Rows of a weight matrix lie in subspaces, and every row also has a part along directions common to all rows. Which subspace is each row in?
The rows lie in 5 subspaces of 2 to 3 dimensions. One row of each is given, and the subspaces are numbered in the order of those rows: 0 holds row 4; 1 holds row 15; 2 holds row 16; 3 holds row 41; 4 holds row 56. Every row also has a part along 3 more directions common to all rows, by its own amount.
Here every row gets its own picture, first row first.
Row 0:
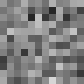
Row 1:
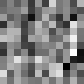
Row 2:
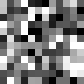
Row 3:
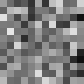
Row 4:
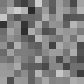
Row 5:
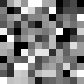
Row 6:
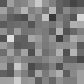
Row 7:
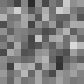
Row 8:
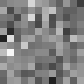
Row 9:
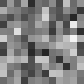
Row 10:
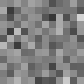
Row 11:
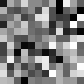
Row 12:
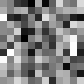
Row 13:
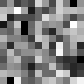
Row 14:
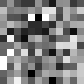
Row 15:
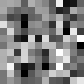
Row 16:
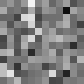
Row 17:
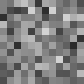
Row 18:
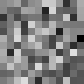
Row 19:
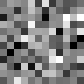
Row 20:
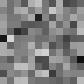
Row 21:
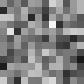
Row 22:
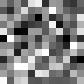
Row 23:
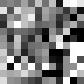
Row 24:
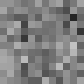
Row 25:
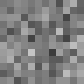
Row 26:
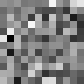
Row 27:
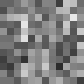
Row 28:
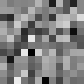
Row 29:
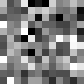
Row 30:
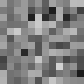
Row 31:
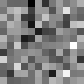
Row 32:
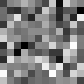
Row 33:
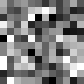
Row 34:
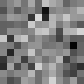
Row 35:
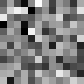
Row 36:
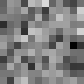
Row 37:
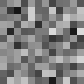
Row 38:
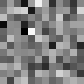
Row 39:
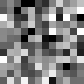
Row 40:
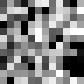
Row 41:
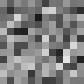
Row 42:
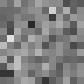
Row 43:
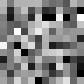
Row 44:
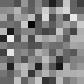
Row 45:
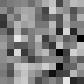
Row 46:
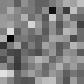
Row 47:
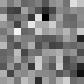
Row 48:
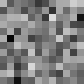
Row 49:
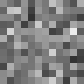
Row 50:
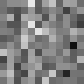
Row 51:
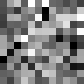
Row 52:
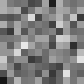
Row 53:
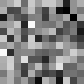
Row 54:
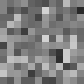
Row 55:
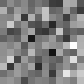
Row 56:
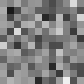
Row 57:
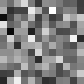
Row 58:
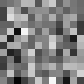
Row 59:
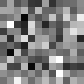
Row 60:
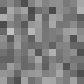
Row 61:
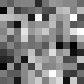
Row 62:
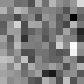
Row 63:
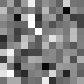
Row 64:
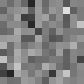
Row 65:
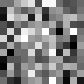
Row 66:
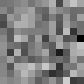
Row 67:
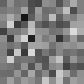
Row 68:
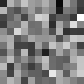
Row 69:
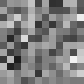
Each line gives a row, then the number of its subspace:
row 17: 0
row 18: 1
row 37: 4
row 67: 2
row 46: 2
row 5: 3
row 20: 3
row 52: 3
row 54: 3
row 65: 4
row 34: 0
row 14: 4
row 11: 3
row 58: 4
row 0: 4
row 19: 2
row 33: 0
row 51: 0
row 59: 2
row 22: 3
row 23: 1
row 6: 3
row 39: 4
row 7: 1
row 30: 4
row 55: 2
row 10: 4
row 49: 4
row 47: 4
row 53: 1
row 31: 2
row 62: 1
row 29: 0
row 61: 1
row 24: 1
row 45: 1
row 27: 1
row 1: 3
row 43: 4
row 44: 1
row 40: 0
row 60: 0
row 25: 2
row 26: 1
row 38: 0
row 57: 0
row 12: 4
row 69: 2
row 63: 2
